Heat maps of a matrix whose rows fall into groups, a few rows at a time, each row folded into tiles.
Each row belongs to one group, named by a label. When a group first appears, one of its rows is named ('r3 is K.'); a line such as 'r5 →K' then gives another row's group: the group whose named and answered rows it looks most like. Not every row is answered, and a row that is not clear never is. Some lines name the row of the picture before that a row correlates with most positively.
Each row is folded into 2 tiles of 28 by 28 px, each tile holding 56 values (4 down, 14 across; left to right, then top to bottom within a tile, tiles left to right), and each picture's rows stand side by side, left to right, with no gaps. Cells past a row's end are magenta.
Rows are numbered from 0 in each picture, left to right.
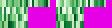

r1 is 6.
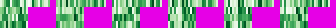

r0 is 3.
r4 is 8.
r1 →6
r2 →6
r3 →8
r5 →6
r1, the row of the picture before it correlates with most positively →1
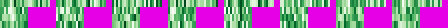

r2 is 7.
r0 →8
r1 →3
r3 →7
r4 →8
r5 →6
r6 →6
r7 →8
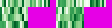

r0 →7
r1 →8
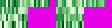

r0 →7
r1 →3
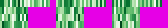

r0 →8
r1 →7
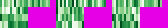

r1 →7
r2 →6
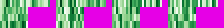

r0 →3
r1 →8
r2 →6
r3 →6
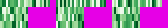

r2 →3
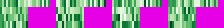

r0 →7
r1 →3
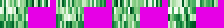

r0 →6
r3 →6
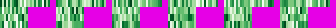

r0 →7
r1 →8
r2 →3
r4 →3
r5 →8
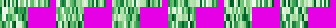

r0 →7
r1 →3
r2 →8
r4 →3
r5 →7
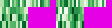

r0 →3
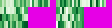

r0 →6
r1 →8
